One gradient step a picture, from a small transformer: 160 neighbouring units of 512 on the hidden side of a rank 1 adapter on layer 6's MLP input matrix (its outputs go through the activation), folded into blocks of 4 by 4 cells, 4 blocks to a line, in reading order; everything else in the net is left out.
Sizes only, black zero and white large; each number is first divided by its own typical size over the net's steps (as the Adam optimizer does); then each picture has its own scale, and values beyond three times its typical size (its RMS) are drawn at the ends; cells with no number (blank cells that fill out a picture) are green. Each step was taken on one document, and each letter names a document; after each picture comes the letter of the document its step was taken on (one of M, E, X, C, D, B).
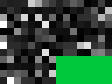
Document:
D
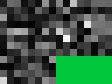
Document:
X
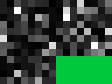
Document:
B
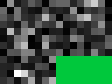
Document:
X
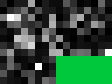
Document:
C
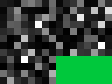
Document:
D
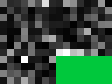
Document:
D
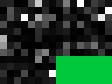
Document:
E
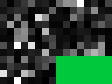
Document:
D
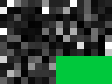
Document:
X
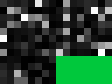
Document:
E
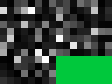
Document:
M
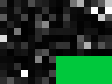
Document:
E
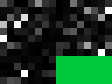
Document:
E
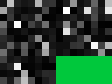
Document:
E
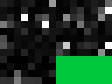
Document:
E
